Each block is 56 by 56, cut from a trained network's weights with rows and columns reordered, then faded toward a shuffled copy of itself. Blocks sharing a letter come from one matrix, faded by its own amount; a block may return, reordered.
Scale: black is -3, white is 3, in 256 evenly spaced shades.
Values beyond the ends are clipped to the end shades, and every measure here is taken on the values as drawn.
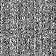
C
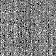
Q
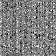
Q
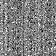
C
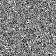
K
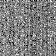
Q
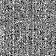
C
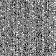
C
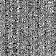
Q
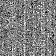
C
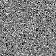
K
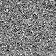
K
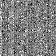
C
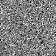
K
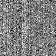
C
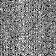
Q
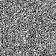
K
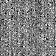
Q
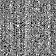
Q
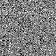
K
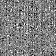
C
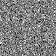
K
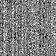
Q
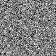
K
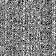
C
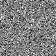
K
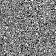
K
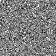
K
